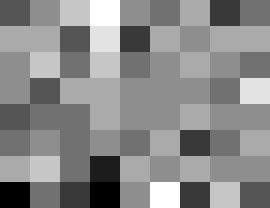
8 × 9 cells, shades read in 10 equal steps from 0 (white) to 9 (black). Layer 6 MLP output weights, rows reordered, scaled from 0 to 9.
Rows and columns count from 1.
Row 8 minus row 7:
6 3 2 1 1 -4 4 -2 2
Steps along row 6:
down up down up down up down down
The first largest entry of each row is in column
8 5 3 2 1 7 4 1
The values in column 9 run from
1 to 6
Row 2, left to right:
3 3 6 1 7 3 4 3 3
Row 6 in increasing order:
3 3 4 4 5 5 5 5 7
